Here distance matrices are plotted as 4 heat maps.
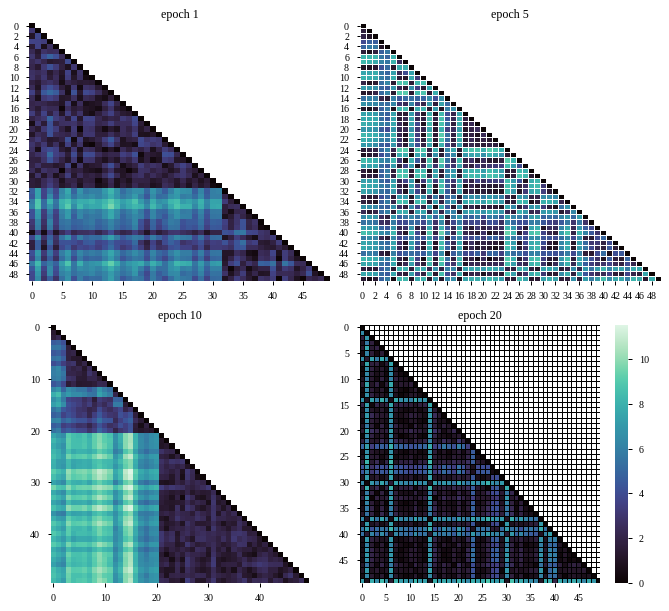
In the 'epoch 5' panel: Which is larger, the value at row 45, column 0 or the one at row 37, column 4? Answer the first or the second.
the first
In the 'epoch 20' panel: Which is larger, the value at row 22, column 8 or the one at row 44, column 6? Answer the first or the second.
the second
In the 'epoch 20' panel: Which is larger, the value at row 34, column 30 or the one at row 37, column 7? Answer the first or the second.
the second
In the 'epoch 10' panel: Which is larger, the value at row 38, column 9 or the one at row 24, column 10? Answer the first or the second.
the first
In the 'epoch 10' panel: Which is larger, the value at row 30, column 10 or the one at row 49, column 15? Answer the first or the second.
the second
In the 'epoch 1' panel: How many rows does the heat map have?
50
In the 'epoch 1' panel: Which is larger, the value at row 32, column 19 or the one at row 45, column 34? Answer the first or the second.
the first
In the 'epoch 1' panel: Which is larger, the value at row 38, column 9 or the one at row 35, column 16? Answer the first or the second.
the second
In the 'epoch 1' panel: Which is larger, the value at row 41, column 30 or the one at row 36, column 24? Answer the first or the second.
the second
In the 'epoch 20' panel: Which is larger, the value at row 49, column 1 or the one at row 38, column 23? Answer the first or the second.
the second
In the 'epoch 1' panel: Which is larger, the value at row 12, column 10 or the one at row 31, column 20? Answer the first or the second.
the first
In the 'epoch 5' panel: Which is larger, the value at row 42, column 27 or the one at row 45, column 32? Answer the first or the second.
the first
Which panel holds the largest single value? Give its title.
epoch 10
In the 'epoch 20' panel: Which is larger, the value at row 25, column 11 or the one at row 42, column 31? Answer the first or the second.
the second
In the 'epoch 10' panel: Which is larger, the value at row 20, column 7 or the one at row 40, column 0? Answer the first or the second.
the second
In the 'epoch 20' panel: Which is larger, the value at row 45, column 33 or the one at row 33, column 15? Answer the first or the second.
the first
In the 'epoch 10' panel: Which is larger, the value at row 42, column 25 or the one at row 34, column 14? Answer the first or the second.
the second
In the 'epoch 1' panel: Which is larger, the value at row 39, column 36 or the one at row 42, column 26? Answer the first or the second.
the second
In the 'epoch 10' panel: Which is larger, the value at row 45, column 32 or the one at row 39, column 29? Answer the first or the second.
the second
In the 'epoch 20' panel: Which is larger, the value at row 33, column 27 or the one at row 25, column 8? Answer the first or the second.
the first
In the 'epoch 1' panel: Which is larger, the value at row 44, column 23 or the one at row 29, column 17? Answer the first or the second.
the first
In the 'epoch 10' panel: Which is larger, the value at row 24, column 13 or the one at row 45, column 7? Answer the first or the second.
the second
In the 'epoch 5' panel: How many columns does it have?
50
